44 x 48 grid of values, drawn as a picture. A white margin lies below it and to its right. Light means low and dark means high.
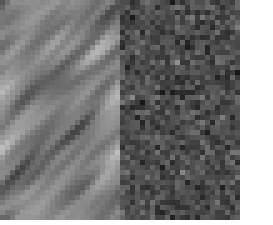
It is made of 1 by 2 panels. Panel 1,1: middling, slanting up to the right. Panel 1,2: high, fine-grained.
